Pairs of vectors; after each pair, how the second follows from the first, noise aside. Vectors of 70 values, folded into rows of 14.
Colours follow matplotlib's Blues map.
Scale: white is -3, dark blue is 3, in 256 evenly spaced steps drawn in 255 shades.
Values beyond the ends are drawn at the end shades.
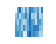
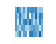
shuffled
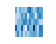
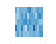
shrunk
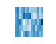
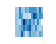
negated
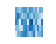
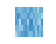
shrunk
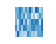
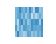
shrunk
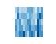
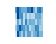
wrapped around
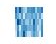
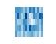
shuffled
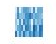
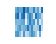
reversed
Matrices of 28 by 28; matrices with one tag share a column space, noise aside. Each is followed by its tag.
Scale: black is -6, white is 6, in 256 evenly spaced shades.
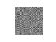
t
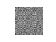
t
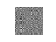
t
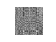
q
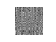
q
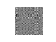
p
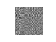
p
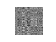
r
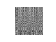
q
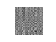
q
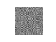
t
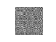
t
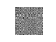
p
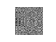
r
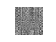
q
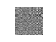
p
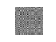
t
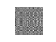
r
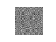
t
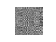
r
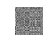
r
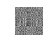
r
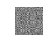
t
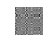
p
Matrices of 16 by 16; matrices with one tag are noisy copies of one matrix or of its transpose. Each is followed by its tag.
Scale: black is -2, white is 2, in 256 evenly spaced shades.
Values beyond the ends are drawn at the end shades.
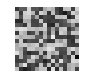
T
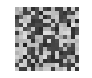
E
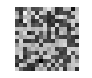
T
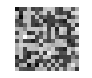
T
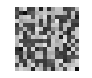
T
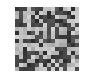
T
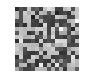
T
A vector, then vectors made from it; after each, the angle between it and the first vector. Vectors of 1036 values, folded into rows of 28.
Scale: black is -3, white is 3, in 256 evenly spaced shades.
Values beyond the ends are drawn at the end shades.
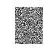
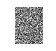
partly aligned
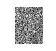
orthogonal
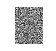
nearly parallel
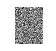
nearly parallel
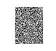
nearly opposite
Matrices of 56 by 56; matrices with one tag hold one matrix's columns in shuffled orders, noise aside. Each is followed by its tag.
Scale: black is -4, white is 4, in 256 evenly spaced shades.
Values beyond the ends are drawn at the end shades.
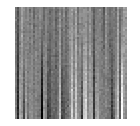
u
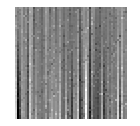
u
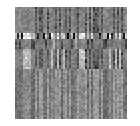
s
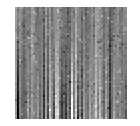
u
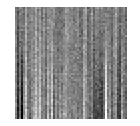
u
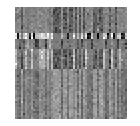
s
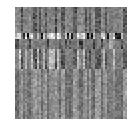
s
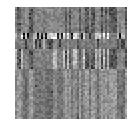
s
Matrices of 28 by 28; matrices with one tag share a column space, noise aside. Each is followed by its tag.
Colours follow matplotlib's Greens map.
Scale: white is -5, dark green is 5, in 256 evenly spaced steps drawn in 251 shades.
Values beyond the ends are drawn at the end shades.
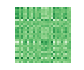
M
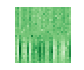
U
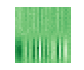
U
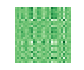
M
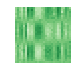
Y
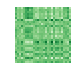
M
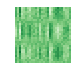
Y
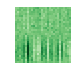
U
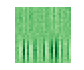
U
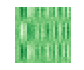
Y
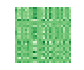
M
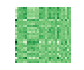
M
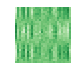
Y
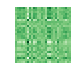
M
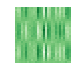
Y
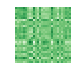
M
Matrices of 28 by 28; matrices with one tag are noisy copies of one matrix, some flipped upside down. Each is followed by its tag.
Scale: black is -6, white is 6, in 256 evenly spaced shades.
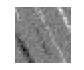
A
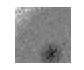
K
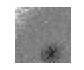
K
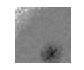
K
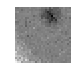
K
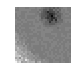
K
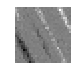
A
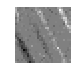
A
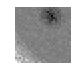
K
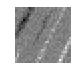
A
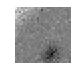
K
